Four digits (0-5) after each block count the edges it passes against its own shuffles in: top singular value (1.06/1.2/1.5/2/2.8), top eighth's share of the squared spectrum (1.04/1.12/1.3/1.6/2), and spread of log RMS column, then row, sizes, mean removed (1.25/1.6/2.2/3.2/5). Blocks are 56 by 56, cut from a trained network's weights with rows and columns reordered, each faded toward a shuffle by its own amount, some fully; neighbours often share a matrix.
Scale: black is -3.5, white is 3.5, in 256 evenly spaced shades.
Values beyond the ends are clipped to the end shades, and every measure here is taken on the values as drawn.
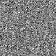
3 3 0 2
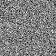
1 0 0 0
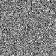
2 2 0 1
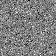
0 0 0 0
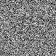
0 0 0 0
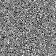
0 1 0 0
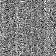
2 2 0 2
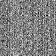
3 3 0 2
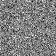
0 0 0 0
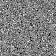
0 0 0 0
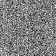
0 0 0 0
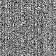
3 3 0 2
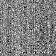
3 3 0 2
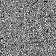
0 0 0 0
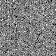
1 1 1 0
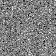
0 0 0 0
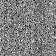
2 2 0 1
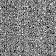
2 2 0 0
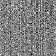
3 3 0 2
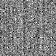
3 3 0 2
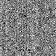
2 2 0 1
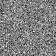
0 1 0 0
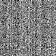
3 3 0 2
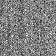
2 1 0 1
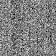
2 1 0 1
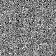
1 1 0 0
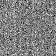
1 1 0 0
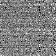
3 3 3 0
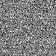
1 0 1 0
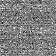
2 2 2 0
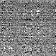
3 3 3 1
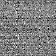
3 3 2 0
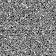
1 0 0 0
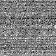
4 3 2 1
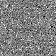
1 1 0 0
